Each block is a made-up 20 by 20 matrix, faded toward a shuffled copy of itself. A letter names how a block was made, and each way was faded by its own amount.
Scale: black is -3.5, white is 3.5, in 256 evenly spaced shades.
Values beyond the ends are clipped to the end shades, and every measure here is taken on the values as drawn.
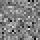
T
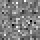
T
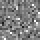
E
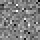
E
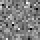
E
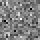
E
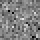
E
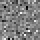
T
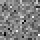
E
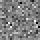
E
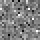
E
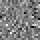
T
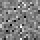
T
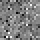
T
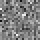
T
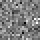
T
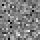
T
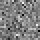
E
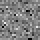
E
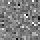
T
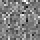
T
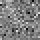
T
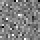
E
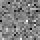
E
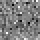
T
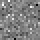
E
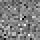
E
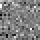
T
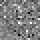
T
